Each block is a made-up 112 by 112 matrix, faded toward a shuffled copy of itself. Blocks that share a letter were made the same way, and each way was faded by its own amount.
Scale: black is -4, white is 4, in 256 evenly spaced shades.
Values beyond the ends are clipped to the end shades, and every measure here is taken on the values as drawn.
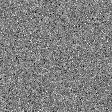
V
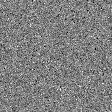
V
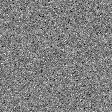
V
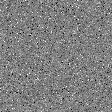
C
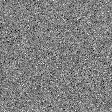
V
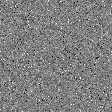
C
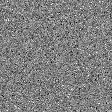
V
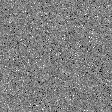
C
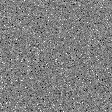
C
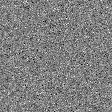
V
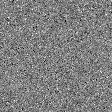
V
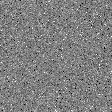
C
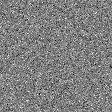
V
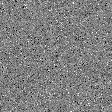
C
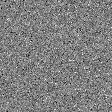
V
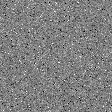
C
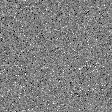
C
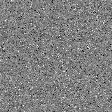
C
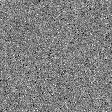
V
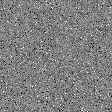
C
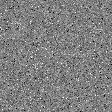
C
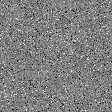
C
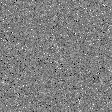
C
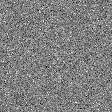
V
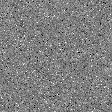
C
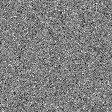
V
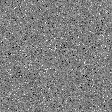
C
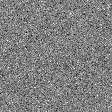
V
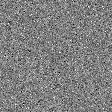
V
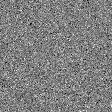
V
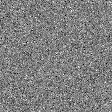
V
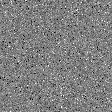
C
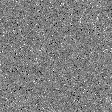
C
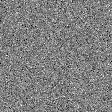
V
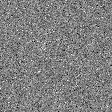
V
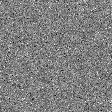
V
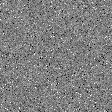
C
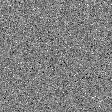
V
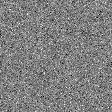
V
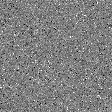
C
